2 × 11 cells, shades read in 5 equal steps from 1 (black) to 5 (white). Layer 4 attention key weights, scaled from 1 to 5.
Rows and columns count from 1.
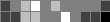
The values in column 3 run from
4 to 4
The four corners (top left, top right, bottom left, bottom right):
2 2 2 1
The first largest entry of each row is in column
4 7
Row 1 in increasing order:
2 2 3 3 3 3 3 3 4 4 5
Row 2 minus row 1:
0 -1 0 -1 0 -1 2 0 -1 -1 -1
